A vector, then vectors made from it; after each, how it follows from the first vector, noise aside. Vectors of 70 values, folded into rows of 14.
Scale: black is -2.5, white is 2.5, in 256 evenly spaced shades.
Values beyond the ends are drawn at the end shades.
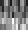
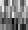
negated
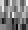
negated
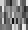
sign-scrambled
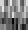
negated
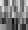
negated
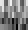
negated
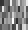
sign-scrambled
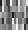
sign-scrambled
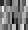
sign-scrambled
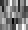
sign-scrambled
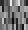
sign-scrambled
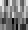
negated
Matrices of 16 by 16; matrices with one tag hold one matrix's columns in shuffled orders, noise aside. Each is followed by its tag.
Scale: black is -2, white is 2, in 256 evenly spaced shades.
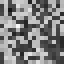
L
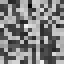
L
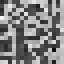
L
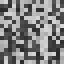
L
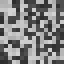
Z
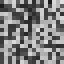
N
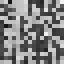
L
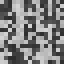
Z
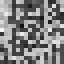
Z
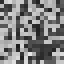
L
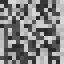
L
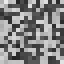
N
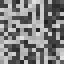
Z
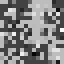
Z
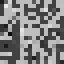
L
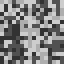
L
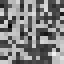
Z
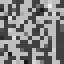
L
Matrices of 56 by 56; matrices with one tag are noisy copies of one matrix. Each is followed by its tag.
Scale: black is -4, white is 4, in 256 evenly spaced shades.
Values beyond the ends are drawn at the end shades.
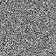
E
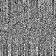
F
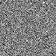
E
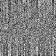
F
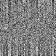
F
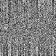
F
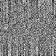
F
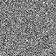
E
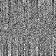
F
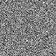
E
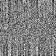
F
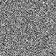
E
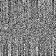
F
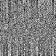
F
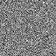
E
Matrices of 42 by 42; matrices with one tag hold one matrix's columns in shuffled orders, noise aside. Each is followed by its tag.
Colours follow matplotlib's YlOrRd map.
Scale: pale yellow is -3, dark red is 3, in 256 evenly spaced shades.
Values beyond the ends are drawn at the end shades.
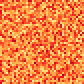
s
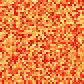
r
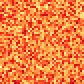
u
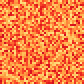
r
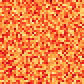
s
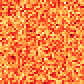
r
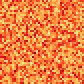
s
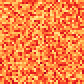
r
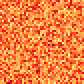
s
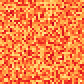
u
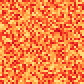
s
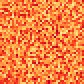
u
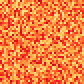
u
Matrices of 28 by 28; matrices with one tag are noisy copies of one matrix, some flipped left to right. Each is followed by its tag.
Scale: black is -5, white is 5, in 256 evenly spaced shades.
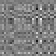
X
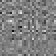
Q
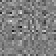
Q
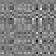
X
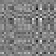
X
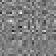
Q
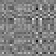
X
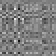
X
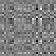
X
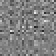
Q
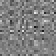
Q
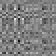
X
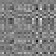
X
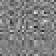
Q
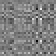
X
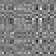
X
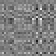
X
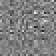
Q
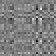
X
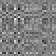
X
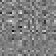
Q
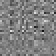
Q
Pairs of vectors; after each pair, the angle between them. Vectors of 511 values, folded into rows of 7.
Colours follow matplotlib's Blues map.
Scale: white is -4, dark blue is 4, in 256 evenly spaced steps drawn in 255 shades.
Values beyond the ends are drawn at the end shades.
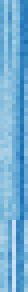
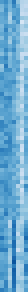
nearly opposite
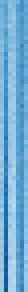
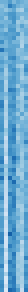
nearly opposite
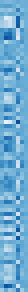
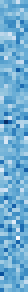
partly opposed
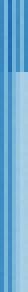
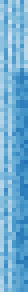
nearly opposite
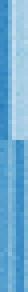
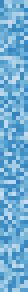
orthogonal
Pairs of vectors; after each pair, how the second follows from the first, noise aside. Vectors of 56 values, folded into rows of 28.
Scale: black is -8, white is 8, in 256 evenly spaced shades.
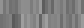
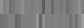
partly zeroed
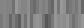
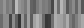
scaled up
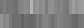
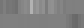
partly zeroed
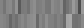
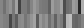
scaled up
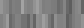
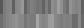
wrapped around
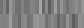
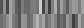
scaled up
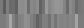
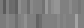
partly zeroed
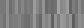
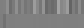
partly zeroed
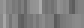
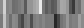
scaled up
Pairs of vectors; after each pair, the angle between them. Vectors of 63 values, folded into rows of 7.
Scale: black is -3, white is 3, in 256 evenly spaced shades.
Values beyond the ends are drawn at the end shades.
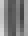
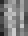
nearly opposite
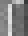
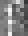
nearly parallel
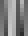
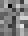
partly opposed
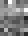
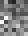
partly opposed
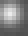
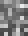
orthogonal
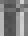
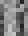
nearly opposite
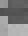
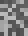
orthogonal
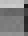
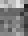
nearly parallel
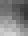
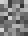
orthogonal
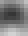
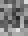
partly aligned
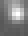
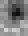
nearly opposite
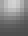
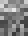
partly aligned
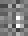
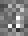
nearly parallel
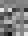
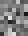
partly opposed
